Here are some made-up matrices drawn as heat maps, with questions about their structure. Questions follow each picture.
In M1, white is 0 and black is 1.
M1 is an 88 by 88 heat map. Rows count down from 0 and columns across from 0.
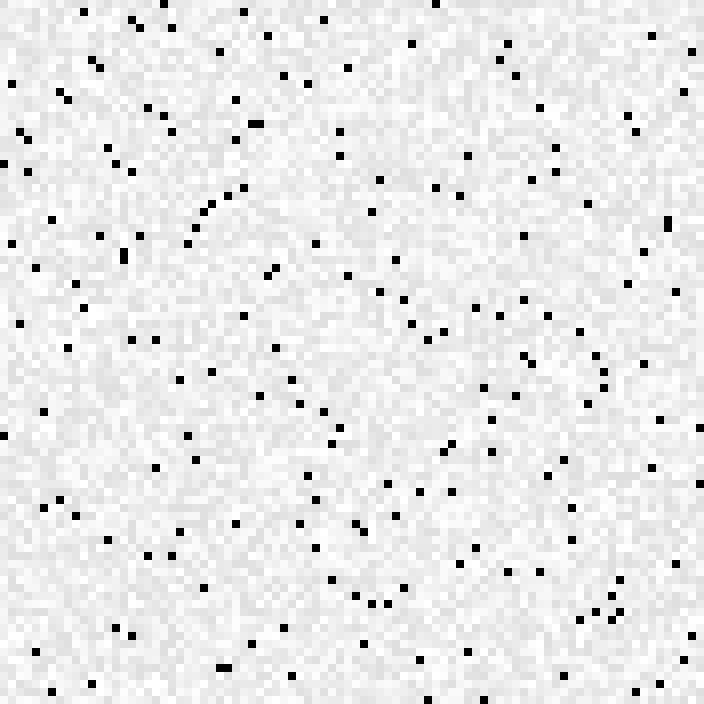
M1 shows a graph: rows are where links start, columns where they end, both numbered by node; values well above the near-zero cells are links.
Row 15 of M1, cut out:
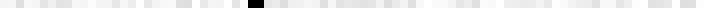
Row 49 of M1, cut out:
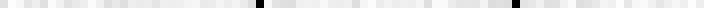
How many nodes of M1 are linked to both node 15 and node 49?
1
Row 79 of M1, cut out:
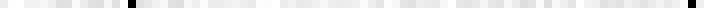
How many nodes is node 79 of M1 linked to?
2
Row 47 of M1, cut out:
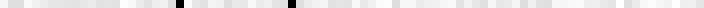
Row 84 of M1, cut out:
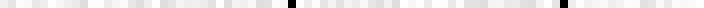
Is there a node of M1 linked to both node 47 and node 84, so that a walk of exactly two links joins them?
yes
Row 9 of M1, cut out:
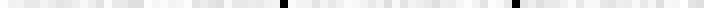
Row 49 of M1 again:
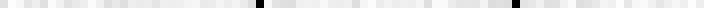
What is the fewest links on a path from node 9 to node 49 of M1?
2
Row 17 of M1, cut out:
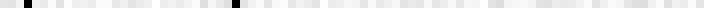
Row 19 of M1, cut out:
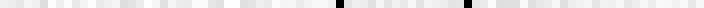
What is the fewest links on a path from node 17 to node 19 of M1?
5
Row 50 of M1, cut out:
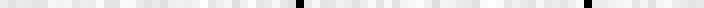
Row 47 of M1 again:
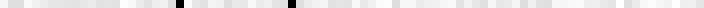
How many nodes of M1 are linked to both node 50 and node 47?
0
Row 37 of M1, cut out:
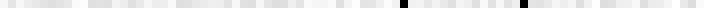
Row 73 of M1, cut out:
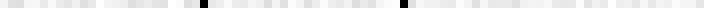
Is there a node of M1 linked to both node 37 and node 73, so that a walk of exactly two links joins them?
yes
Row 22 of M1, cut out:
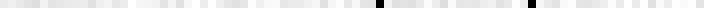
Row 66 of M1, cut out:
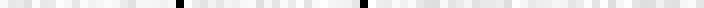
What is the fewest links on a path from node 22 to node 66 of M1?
1
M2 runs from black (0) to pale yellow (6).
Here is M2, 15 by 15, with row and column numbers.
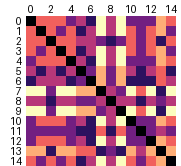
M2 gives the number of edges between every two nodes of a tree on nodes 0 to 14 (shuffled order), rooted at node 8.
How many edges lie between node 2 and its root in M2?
1
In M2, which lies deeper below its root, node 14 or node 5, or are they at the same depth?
node 14
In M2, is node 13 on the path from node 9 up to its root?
yes
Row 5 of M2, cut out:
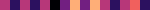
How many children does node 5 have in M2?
3
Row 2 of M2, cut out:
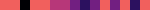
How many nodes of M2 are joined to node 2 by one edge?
2
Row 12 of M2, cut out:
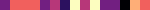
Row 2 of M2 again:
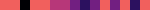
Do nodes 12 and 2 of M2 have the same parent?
no
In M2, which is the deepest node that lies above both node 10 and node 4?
6
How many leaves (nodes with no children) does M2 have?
9
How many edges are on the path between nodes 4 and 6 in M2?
1
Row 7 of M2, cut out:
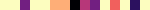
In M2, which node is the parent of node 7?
13
